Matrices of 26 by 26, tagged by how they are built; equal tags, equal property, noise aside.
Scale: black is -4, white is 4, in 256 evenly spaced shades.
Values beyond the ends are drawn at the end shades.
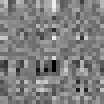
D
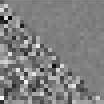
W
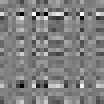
D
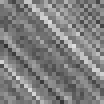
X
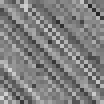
X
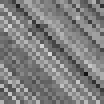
X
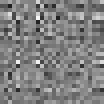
D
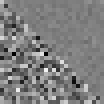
W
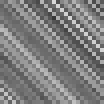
X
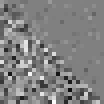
W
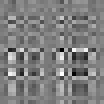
D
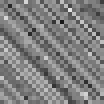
X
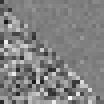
W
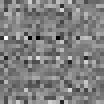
D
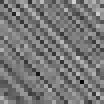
X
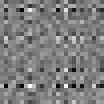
D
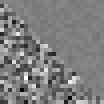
W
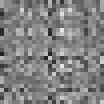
D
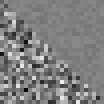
W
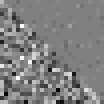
W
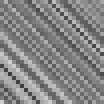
X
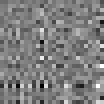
D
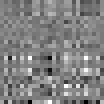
D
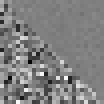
W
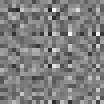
D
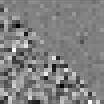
W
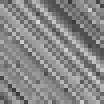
X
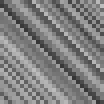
X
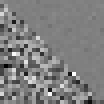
W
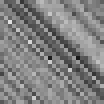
X
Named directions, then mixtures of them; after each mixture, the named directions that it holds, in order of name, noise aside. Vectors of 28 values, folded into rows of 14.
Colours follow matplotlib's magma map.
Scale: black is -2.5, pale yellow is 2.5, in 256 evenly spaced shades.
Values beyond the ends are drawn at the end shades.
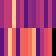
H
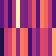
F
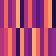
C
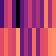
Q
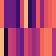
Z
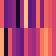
Z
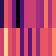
Q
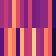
C, H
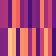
F, H, Z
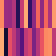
Z
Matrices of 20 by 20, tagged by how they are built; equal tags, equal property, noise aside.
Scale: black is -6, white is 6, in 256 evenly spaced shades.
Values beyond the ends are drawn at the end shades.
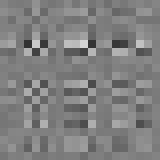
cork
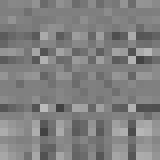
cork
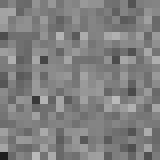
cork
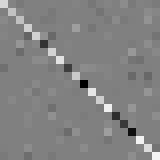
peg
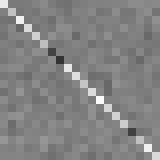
peg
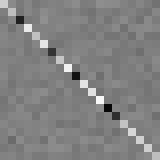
peg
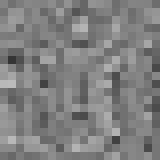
cork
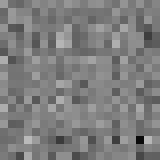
cork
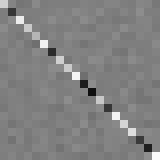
peg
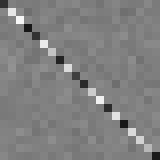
peg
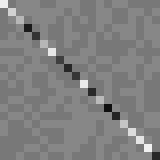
peg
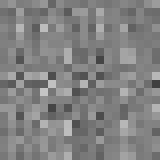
cork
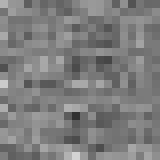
cork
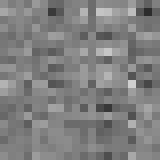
cork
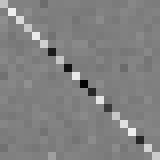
peg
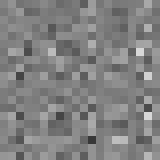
cork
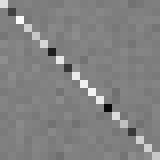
peg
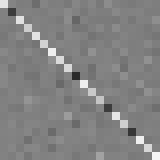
peg
